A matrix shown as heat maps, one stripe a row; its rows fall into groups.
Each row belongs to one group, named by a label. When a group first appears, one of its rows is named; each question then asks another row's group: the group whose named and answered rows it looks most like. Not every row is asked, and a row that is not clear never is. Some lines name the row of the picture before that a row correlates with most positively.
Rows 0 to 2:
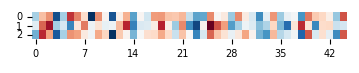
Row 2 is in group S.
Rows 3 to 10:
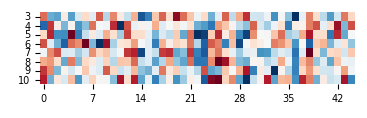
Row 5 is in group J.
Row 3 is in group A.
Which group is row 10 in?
J
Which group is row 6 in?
J
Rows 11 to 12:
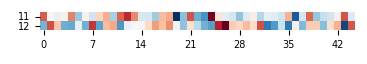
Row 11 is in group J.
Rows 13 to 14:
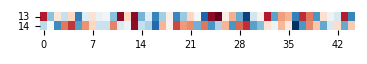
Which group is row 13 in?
J
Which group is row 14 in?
A
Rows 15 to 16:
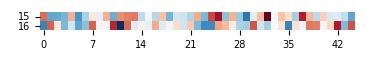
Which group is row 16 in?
S
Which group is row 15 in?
J
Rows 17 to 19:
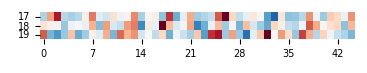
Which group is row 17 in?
S
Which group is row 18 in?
S
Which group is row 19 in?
J
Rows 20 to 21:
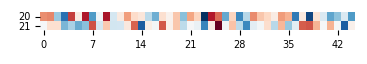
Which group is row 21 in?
S
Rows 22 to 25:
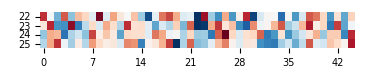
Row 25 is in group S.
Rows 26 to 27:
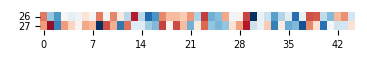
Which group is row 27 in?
A
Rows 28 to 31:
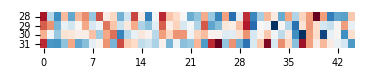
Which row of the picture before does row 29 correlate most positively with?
26
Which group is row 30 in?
A
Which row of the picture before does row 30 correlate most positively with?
27
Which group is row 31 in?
J
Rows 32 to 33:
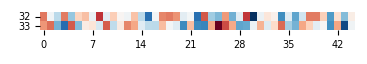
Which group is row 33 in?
J
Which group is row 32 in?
A
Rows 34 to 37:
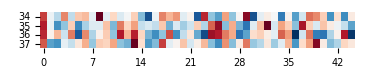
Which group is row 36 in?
J
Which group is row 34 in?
A
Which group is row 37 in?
A
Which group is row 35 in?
J
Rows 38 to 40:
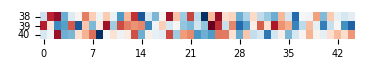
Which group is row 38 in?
S
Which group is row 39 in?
J
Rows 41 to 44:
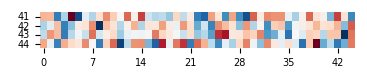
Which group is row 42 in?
S
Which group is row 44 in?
A
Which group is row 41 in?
J
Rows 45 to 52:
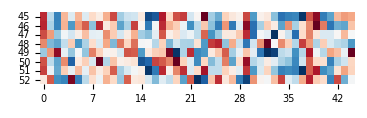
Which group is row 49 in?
S
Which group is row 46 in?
A
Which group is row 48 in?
J
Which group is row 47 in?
A
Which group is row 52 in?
J
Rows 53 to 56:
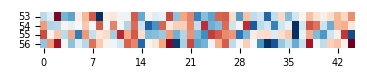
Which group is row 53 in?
S
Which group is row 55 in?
J
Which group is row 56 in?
S
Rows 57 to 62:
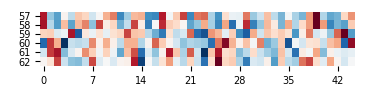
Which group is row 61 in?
S
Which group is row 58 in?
A
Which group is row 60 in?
S
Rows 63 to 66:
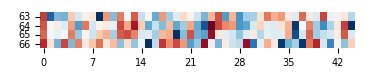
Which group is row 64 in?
J
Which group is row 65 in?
J
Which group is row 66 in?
A
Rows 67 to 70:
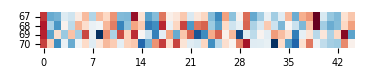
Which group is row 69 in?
J
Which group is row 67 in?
A
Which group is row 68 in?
A
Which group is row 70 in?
A
